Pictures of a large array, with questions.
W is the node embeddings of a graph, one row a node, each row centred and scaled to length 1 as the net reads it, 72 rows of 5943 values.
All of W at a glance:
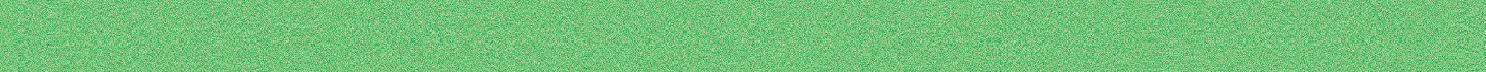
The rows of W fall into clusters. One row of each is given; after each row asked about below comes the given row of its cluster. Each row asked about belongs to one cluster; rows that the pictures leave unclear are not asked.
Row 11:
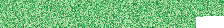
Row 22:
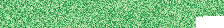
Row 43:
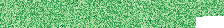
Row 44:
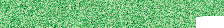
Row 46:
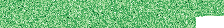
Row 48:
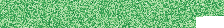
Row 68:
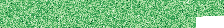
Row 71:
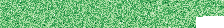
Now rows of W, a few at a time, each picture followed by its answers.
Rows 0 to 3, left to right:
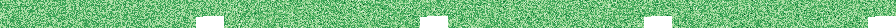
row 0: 44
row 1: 43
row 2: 48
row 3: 44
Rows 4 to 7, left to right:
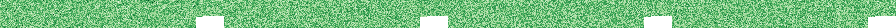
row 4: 71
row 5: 68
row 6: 11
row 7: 22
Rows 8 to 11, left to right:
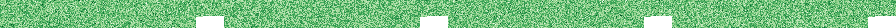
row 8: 48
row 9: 68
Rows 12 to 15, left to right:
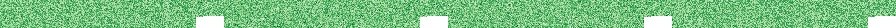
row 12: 22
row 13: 48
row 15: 43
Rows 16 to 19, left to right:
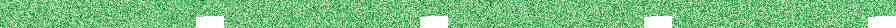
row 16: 68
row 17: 46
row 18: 48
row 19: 44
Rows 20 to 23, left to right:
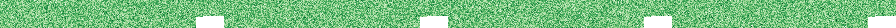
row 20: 11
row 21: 48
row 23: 11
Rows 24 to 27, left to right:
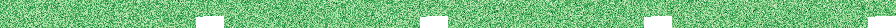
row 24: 11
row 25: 71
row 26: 11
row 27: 46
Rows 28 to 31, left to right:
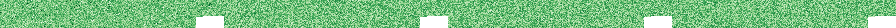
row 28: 43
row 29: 43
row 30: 44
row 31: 48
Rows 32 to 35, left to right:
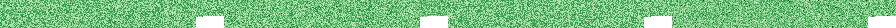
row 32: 22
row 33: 46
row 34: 44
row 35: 43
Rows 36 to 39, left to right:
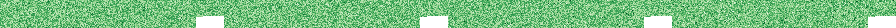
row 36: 68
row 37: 11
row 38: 71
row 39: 22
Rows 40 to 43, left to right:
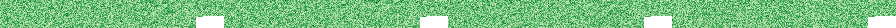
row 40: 71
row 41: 71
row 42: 71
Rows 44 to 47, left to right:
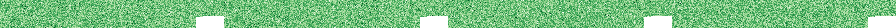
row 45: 44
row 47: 22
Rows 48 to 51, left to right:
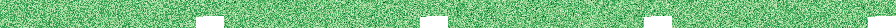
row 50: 68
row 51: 46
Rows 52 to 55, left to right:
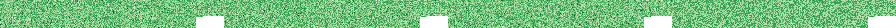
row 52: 43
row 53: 71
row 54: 44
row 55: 71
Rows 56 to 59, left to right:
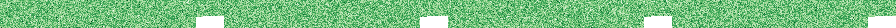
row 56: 68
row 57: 11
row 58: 22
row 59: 68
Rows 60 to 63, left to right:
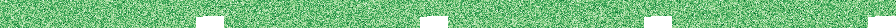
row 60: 71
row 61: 44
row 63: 43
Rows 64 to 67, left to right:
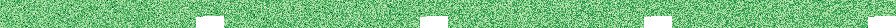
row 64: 46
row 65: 48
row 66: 22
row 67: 71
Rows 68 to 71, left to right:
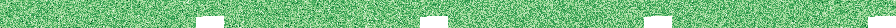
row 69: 43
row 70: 46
